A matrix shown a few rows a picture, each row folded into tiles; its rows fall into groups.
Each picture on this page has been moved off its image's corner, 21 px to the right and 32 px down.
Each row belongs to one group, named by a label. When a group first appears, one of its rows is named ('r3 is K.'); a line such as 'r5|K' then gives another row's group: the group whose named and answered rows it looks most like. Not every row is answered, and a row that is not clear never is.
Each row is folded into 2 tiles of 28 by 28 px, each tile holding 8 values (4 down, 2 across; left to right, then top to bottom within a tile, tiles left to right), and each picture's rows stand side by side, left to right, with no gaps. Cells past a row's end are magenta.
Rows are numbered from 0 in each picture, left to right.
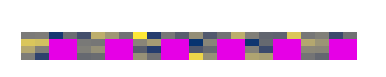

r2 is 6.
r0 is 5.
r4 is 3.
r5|5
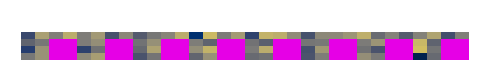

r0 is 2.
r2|2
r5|2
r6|6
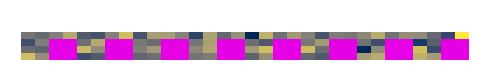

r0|3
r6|2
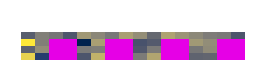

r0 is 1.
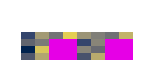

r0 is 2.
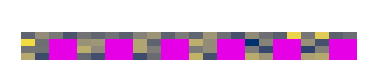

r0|1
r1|5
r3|1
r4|3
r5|2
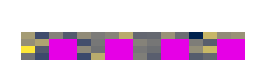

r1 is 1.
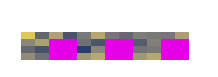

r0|6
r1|2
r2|3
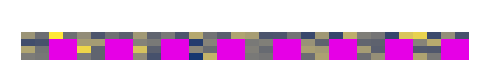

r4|6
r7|6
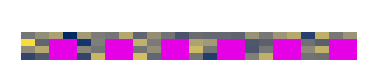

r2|1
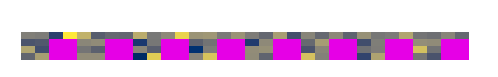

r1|6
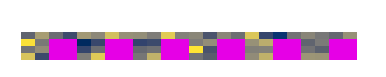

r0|1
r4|6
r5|3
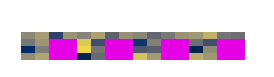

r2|3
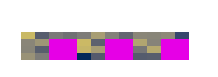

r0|6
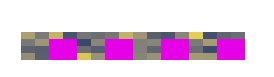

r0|6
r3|6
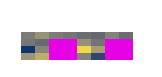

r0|2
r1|5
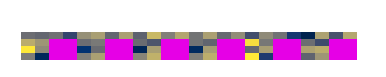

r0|5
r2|2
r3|2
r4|1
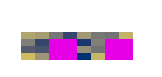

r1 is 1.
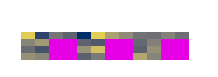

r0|6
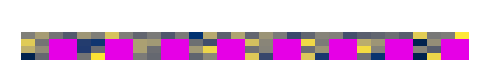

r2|5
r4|1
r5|1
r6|5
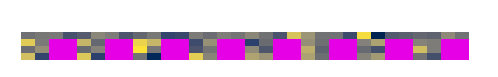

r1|1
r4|3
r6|6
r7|5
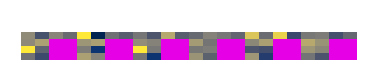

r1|6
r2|5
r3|1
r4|6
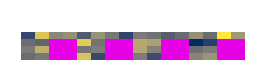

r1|1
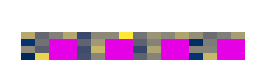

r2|2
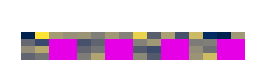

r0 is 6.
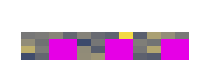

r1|3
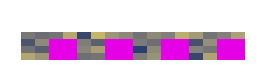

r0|3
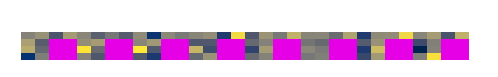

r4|2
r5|3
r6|2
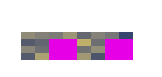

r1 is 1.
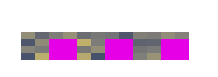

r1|1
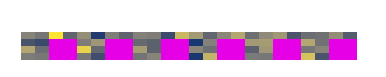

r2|3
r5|1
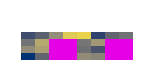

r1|6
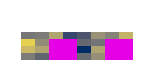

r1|2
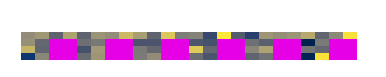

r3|5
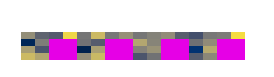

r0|3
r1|2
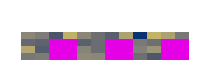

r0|3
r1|3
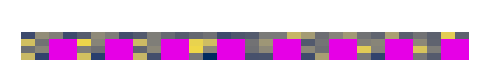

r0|1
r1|1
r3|5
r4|2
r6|5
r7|5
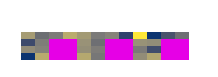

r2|6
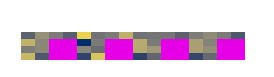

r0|1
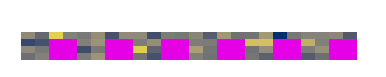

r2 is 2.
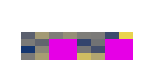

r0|2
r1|3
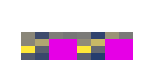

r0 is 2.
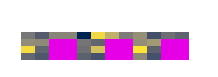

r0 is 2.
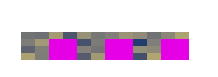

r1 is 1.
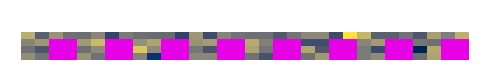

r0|6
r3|6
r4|5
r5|3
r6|6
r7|2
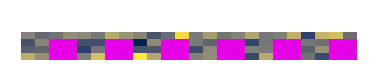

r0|3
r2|3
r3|2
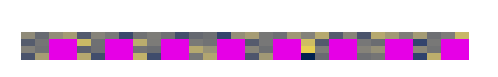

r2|1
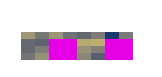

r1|5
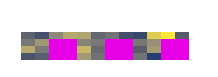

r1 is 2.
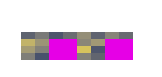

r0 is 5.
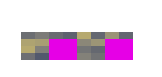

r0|5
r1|6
